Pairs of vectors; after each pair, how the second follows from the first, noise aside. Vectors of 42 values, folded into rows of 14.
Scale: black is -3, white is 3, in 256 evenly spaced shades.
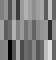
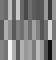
negated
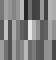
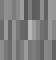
shrunk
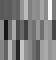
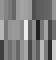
wrapped around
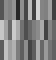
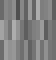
shrunk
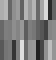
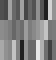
negated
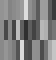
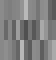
shrunk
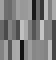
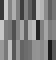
wrapped around
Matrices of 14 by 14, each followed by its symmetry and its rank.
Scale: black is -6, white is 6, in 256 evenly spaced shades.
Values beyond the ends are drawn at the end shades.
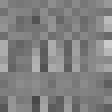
neither, rank two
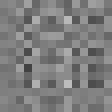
neither, rank two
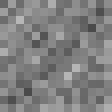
symmetric, full rank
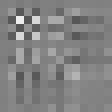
symmetric, rank two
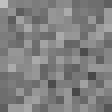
symmetric, full rank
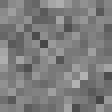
symmetric, full rank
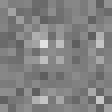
symmetric, rank three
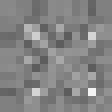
symmetric, rank three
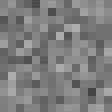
neither, full rank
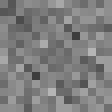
symmetric, full rank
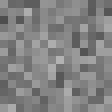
neither, full rank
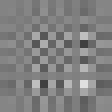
symmetric, rank one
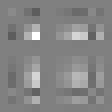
symmetric, rank one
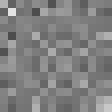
symmetric, rank three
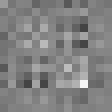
symmetric, rank two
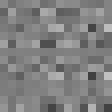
neither, rank two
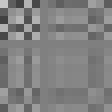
symmetric, rank one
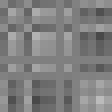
symmetric, rank one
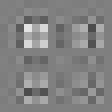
symmetric, rank one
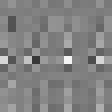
neither, rank two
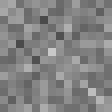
symmetric, full rank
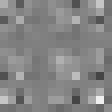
symmetric, rank two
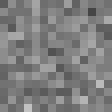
neither, full rank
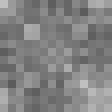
symmetric, rank three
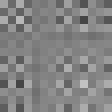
symmetric, rank two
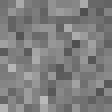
neither, full rank
